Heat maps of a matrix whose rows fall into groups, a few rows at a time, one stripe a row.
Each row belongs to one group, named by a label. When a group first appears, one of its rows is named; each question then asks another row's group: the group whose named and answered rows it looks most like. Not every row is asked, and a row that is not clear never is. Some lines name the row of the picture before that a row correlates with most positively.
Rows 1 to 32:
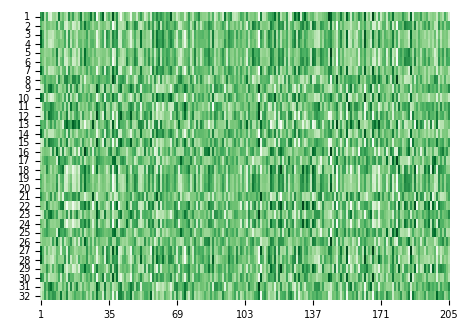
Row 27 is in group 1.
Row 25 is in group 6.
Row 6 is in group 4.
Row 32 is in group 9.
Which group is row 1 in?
1
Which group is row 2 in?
4
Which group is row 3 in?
1
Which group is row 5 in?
4
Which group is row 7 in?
1
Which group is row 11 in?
9
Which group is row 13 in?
6
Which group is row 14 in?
1
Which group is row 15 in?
9
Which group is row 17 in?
6
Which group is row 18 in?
4
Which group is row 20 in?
4
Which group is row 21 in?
6
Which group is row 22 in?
4
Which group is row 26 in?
4
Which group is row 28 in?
1
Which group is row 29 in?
4
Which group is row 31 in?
9
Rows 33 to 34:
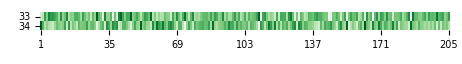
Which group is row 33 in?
9
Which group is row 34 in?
1
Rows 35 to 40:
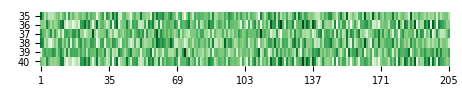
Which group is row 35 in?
1
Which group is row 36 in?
4
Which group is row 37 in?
6
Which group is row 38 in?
1
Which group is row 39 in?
9
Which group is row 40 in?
4
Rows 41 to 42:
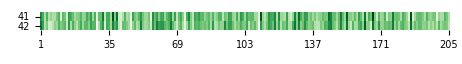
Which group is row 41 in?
1
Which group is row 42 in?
1
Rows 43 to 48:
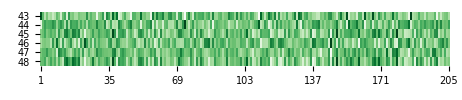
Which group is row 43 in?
1
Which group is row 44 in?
9
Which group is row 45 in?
6
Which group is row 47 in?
6
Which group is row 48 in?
6
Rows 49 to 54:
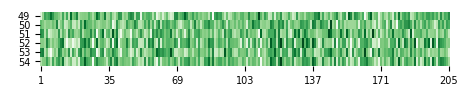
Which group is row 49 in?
9
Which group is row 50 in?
4
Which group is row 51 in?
1
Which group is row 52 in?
4
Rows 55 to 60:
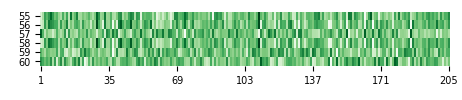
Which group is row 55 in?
9
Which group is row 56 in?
9
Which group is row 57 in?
1
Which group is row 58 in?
9
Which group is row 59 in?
4
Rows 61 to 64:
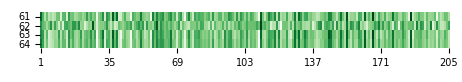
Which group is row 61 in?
1
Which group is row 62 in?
6
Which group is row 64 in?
1
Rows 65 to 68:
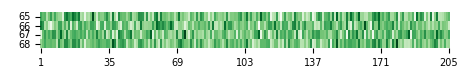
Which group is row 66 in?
1
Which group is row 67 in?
9
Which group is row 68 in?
6
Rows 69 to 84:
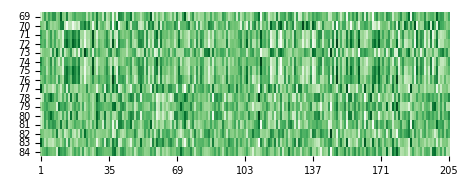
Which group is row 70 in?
4
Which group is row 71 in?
6
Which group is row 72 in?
6
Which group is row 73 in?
4
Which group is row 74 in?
6
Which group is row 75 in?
6
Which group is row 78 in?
9
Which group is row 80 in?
9
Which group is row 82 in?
4
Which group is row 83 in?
1
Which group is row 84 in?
6
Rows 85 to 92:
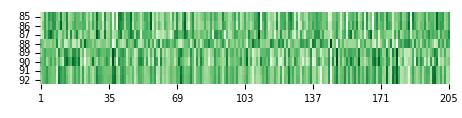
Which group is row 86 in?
9
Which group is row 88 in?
4
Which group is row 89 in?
6
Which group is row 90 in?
6
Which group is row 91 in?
6
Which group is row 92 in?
6
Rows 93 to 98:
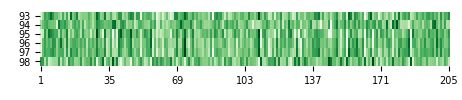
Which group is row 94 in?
6
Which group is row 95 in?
9
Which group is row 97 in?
9
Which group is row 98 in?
1
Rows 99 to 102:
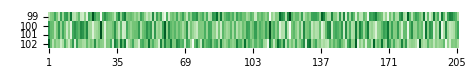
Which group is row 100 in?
6
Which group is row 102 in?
1
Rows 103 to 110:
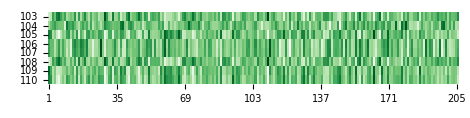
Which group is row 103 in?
9
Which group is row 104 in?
6
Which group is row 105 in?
1
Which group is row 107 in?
6
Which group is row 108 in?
9
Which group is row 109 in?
1
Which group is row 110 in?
1
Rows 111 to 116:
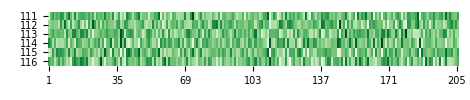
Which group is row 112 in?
4
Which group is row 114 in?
1
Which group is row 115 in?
9
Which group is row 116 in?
6
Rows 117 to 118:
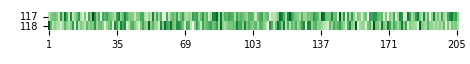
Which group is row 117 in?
4
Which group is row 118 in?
1
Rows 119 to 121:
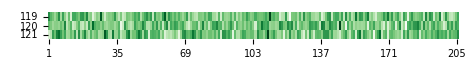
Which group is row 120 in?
4
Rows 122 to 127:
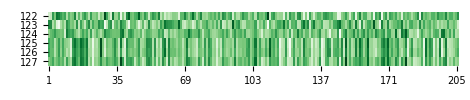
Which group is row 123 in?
1
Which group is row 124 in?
6
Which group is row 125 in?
6
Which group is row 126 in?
6
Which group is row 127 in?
6
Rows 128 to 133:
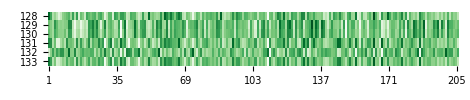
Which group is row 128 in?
1
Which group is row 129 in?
4
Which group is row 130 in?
4
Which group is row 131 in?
1
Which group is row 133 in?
1
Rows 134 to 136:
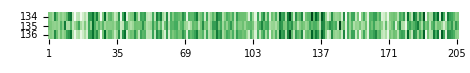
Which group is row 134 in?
4
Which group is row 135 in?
4
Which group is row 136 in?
4
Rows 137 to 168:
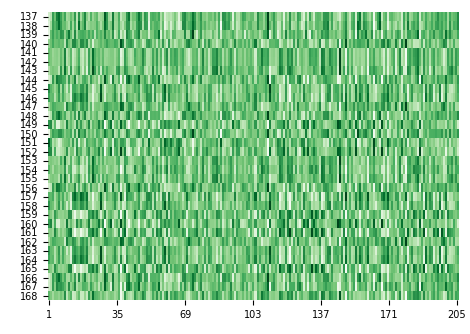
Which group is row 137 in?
9
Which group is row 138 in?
9
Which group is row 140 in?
6
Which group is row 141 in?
4
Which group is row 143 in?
4
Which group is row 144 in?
9
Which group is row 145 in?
6
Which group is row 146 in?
6
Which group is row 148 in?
9
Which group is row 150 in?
9
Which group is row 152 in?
1
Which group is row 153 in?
4
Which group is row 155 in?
4
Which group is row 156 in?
9
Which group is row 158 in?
6
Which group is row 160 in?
1
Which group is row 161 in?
4
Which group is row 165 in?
4
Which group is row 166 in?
9
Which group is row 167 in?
9
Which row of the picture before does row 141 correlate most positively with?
135
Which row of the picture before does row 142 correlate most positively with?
135
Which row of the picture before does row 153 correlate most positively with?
135
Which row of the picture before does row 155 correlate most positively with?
135
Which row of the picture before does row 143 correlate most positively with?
135
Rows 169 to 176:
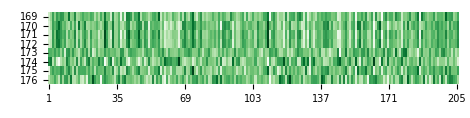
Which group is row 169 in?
9
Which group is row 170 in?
9
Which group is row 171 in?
9
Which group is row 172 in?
9
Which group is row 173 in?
6
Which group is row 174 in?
1
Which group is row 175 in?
9
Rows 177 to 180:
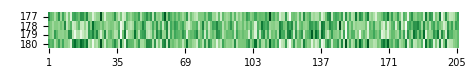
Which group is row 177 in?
6
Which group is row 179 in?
4
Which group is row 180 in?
6
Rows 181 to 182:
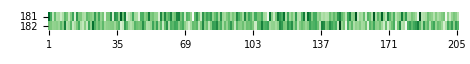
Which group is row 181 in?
1
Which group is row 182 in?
4
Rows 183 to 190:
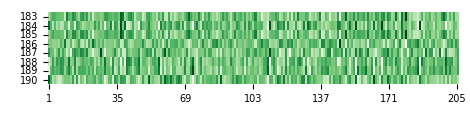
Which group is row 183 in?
6
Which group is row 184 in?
1
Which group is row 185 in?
6
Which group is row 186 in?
4
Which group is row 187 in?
6
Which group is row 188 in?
9
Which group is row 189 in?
9
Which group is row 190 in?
1
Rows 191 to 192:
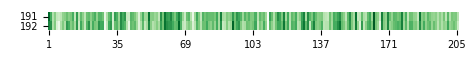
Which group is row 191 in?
1
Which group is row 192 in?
1
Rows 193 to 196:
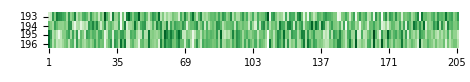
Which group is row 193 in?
9
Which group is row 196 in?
1
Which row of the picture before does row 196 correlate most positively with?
191
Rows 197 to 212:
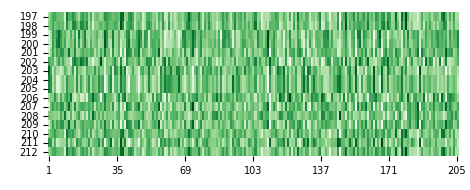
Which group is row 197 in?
6
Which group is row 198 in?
6
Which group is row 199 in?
9
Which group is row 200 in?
9
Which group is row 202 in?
6
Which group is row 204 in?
1
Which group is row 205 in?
1
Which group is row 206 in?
4
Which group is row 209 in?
9
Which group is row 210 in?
6
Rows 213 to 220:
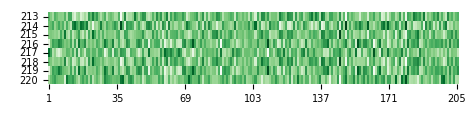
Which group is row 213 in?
4
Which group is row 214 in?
6
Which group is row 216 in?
9
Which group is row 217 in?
1
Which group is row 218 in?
4
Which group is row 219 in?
9
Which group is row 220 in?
6
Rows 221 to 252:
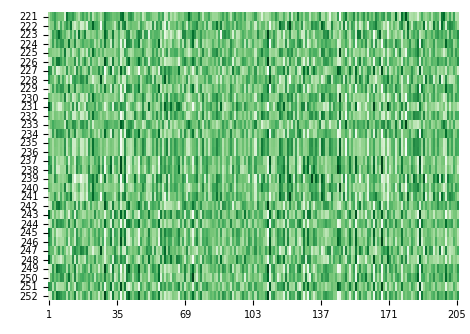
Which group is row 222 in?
4
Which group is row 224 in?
9
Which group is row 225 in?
4
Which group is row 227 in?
1
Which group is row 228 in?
6
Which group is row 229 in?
9
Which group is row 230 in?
4
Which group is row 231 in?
1
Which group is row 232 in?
4
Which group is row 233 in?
6
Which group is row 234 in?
9
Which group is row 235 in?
4
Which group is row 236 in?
4
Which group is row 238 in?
1
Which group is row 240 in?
4
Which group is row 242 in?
9
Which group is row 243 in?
1
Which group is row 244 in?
9
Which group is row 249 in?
9
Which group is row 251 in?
1
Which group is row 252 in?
9
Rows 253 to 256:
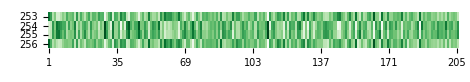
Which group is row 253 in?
1
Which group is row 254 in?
9
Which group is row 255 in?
9
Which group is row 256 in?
1
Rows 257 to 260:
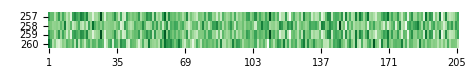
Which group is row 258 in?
4
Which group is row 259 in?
6
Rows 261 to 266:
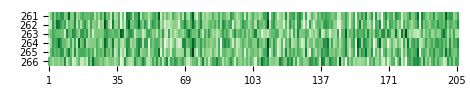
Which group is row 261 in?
9
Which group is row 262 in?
9
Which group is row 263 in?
6
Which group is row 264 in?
9
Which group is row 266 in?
4
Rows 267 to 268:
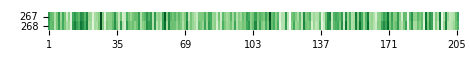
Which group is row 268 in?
6
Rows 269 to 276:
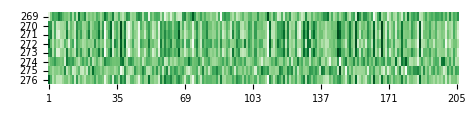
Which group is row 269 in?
9
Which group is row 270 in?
1
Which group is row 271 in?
1
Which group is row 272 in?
1
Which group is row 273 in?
1
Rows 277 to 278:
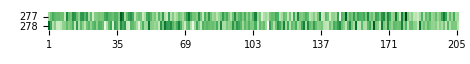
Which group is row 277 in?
6
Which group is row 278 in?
1
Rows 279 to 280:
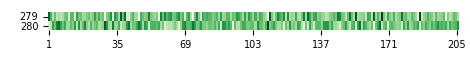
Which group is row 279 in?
1
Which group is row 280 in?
9
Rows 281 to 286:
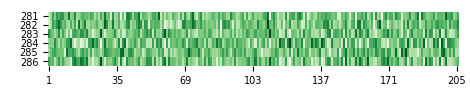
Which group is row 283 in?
6
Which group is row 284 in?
4
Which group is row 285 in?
6
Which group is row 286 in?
6
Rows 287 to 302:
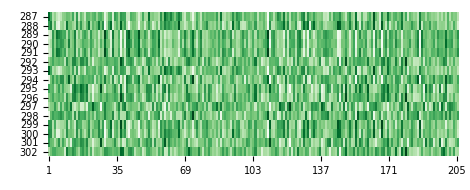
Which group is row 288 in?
1
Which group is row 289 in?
9
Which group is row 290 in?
9
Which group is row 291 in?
9
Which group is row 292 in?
6
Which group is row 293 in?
1
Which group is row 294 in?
9
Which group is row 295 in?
6
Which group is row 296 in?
6
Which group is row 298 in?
9
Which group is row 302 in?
6
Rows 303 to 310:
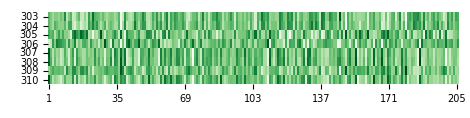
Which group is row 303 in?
4
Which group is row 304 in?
4
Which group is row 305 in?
6
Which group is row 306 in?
9
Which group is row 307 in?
1
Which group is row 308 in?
1
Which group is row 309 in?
6
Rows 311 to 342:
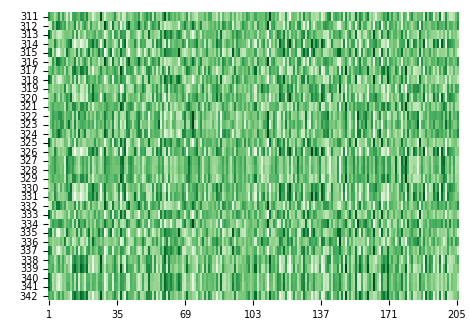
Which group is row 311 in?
6
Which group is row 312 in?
9
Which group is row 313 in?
1
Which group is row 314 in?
4
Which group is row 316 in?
9
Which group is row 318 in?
1
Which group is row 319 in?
4
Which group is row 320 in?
4
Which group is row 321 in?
6
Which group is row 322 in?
9
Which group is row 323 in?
9
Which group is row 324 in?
9
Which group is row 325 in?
1
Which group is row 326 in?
4
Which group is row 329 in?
6
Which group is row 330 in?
4
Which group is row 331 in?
4
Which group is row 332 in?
9
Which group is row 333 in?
1
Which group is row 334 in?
9
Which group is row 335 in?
1
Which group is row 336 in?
4
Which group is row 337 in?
1
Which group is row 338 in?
6
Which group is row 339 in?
6
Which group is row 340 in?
1
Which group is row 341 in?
1
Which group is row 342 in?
6
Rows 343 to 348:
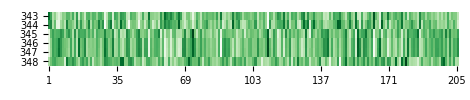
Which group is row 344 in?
1
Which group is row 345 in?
9
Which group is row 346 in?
9
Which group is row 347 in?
9
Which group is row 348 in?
6
